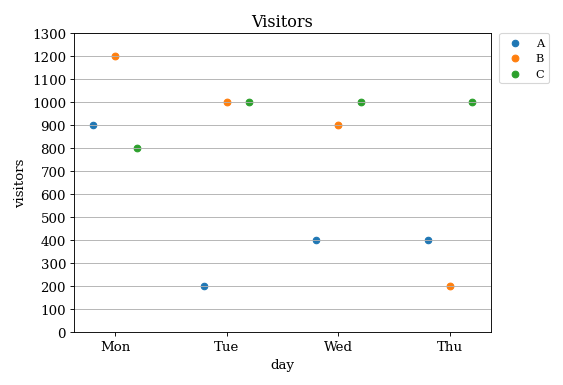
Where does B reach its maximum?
Mon
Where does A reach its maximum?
Mon
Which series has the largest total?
C
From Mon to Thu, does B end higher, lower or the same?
lower
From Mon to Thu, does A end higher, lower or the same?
lower
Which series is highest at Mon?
B
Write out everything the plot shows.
Title: Visitors
x-axis: day, ticks Mon Tue Wed Thu
y-axis: visitors, ticks 0 100 200 300 400 500 600 700 800 900 1000 1100 1200 1300
Legend: A, B, C
Values:
A: 900 200 400 400
B: 1200 1000 900 200
C: 800 1000 1000 1000
